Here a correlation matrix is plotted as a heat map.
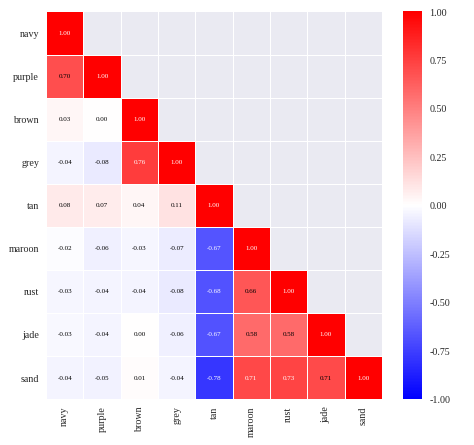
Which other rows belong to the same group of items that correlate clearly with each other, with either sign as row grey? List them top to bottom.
brown
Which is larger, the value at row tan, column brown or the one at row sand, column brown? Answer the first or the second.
the first
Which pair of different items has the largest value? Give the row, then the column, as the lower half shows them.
grey, brown
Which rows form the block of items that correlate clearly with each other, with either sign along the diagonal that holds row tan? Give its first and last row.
tan to sand
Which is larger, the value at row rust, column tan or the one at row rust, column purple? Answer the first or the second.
the second
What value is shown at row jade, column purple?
-0.04
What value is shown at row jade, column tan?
-0.67
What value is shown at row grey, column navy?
-0.04
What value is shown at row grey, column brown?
0.76
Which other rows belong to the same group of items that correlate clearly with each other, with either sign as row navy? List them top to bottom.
purple
